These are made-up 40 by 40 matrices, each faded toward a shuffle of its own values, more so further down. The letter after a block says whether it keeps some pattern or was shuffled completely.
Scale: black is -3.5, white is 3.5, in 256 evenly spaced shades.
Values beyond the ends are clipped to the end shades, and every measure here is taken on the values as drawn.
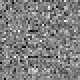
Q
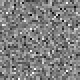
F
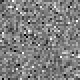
F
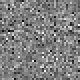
Q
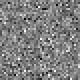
F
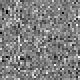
Q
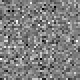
Q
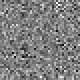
Q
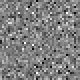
Q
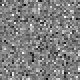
F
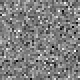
F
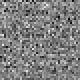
Q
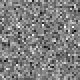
F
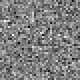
F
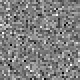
F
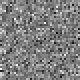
Q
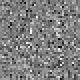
Q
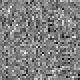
Q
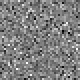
F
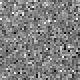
F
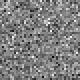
F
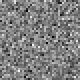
F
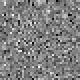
Q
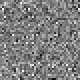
Q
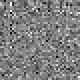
Q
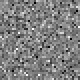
F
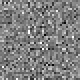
Q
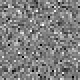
Q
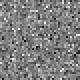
F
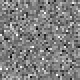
F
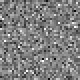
F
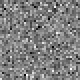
F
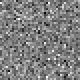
F
